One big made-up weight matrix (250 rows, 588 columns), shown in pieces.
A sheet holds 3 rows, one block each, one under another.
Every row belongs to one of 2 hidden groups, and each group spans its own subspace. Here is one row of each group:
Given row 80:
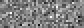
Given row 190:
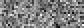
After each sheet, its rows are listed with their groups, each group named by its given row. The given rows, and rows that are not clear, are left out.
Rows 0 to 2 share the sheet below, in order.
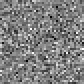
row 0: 80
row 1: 190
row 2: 80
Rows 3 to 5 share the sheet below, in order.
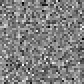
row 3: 190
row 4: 190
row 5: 80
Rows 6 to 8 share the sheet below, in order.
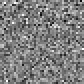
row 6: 190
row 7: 190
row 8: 80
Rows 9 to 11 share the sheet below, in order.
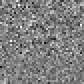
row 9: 80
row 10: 80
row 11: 190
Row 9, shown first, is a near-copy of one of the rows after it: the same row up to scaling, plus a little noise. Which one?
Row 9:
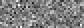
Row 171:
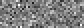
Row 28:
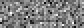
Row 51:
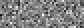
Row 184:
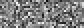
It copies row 171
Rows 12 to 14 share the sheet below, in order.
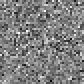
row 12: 190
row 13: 80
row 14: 190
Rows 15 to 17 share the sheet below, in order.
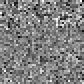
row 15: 190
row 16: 80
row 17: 190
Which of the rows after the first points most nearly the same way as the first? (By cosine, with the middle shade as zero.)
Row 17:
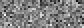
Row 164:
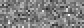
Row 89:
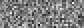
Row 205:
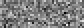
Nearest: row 164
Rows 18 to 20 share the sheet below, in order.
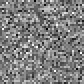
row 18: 190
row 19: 80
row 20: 190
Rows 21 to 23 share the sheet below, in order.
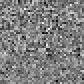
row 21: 80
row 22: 190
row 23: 190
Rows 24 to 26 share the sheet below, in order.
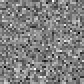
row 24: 190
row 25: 80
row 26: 190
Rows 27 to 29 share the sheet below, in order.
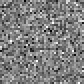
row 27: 190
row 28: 80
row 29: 190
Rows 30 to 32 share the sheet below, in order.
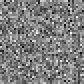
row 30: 190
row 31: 80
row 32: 190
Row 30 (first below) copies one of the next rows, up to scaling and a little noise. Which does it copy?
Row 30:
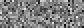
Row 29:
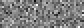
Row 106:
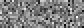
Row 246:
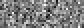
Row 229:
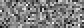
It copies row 106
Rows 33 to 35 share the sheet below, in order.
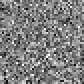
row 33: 190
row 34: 190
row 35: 80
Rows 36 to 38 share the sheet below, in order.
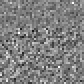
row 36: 80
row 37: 80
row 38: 80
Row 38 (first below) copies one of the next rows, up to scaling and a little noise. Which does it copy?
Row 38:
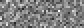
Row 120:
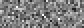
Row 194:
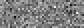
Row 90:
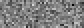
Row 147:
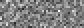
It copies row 147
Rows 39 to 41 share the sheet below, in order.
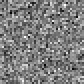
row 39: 80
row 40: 190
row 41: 190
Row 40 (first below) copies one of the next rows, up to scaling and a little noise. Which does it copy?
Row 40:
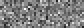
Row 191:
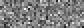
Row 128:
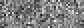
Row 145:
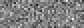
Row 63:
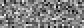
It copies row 191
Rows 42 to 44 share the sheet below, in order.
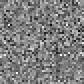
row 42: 190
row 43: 190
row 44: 80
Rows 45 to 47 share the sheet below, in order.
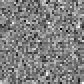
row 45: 190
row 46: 190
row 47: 190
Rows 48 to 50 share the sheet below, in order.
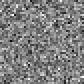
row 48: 190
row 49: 80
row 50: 190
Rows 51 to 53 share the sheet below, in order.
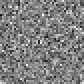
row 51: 80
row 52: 190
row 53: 190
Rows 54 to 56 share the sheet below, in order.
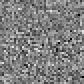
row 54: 80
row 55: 80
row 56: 190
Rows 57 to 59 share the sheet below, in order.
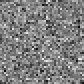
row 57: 190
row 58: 80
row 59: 190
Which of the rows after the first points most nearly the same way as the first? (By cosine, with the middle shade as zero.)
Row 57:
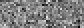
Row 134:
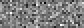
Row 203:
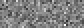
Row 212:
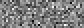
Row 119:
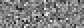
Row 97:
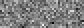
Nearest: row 97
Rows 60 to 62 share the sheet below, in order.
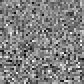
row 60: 80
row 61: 80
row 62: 80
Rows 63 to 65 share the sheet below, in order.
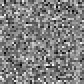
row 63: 190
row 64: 190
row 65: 80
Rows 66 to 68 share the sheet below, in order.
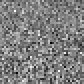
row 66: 190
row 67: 190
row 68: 80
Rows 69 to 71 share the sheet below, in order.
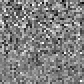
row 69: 80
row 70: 80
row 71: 80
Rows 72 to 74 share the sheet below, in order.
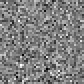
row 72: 190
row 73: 190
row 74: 80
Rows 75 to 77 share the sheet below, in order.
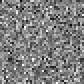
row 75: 80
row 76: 190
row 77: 80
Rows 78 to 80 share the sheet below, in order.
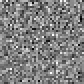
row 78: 190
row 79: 80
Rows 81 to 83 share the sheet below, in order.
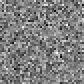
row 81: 190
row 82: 190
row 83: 190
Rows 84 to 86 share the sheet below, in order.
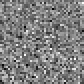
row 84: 80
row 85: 80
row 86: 190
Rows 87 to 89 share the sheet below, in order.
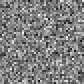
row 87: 190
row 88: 190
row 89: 80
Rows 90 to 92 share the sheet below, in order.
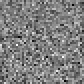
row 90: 80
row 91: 80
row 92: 80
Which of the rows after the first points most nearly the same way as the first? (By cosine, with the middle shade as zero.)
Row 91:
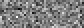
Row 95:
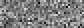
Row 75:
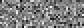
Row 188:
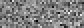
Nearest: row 188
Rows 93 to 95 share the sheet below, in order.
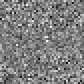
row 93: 80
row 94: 80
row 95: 190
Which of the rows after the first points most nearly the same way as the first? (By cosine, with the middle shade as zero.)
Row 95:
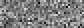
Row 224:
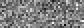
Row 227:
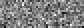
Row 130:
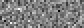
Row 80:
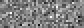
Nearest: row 227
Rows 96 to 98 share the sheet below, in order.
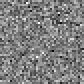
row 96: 80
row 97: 190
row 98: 190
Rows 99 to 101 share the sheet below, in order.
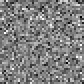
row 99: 190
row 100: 190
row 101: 190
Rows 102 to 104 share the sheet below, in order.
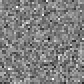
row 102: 80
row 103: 190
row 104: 190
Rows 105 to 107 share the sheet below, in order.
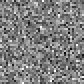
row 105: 80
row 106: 190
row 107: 190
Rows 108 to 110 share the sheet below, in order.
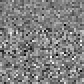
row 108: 80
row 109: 80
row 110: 80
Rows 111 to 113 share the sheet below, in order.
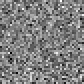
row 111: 190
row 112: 190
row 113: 80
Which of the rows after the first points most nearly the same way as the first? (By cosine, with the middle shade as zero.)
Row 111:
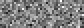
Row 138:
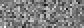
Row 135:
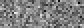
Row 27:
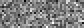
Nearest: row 27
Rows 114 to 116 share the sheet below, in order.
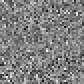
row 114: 80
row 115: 190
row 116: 190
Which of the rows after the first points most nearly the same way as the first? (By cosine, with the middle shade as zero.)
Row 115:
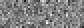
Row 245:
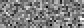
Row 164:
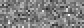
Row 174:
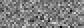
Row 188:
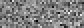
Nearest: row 188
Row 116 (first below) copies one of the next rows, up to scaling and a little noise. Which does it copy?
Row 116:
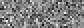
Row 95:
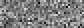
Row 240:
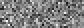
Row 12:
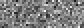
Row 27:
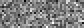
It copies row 240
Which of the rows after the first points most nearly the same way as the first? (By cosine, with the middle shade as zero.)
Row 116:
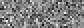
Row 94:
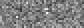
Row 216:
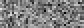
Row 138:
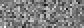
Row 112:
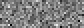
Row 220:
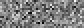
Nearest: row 112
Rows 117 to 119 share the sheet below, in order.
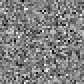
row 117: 190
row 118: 80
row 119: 80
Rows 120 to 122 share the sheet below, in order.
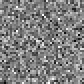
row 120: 80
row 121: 190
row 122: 190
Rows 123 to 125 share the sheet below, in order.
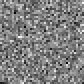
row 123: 80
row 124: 80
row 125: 190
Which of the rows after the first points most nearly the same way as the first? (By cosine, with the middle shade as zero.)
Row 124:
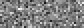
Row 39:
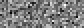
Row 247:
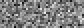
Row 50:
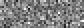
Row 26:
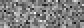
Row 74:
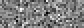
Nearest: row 74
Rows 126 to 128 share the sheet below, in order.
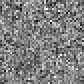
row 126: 80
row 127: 190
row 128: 190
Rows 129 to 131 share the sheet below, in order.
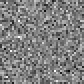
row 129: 190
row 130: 80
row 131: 190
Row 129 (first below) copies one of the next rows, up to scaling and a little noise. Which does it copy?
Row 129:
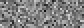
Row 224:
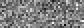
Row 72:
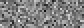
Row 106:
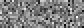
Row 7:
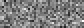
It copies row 72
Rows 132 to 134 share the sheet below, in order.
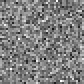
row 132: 190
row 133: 190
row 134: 80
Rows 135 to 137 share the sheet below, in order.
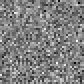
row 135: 190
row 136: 190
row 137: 80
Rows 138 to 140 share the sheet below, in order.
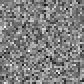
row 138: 190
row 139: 190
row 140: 80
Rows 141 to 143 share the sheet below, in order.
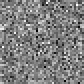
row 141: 190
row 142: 80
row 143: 190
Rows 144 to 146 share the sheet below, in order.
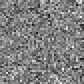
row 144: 190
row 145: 190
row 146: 80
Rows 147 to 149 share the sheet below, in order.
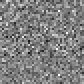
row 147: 80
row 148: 80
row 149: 190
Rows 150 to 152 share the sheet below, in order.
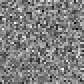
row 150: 80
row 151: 190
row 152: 190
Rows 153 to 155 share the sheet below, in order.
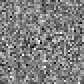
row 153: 190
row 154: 190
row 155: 190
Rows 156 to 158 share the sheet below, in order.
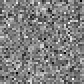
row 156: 190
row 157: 190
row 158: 80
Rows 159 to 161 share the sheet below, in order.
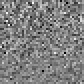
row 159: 190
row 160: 80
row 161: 80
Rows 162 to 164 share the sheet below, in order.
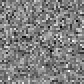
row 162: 190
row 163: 190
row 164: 190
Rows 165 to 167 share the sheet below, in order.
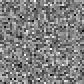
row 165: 190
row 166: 80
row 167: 80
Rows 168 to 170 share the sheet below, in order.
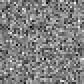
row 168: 190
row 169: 80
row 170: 80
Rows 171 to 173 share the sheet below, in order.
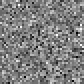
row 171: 80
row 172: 190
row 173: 190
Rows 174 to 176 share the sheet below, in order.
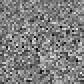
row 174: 190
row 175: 80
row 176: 190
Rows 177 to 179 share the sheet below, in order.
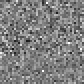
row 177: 190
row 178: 190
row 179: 80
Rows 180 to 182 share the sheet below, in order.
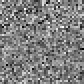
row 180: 190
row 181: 190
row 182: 80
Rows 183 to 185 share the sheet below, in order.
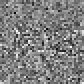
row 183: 80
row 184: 80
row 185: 190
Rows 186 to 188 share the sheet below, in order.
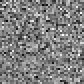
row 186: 190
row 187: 190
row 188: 80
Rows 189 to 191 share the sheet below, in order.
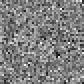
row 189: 190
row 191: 190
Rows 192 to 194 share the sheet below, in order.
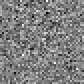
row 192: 80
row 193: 190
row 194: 80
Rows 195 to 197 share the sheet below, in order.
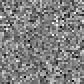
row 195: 190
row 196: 80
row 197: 190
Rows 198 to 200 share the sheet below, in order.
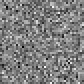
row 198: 80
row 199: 80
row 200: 190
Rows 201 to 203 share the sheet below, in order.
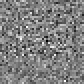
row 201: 80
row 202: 80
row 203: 190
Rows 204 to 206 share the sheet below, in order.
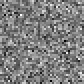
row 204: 190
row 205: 190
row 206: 190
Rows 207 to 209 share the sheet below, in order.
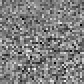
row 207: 80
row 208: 80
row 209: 80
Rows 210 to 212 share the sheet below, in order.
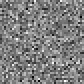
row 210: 190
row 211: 80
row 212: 80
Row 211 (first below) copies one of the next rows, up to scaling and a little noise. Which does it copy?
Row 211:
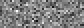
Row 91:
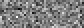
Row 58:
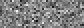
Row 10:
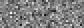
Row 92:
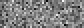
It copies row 58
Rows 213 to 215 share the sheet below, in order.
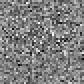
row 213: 80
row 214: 80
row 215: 80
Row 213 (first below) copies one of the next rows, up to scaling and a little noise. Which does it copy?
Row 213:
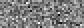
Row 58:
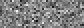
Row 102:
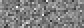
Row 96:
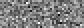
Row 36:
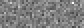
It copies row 96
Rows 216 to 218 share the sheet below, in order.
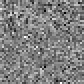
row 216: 190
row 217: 190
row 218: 190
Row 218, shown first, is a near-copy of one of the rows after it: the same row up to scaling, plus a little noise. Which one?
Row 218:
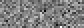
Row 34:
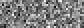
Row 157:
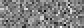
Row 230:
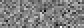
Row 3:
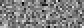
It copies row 230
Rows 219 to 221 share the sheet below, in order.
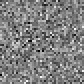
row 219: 190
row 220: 80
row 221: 80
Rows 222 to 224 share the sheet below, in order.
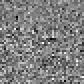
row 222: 80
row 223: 80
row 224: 190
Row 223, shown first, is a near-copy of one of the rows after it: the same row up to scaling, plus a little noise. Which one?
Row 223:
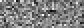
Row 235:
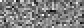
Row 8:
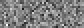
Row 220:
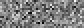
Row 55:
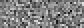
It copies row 235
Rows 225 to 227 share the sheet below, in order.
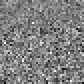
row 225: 190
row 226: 190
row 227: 190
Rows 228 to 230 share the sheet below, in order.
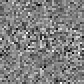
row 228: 80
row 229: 190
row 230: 190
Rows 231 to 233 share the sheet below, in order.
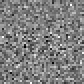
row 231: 190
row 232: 80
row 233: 80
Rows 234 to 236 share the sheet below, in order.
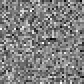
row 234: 190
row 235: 80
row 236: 190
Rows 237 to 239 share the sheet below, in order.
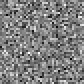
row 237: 80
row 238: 80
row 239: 80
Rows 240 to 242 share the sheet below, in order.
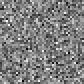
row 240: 190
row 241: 190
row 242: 80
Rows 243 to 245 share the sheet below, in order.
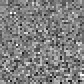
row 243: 80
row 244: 80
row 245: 190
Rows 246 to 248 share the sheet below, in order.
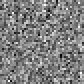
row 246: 190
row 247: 190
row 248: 190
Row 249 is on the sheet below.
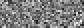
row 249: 80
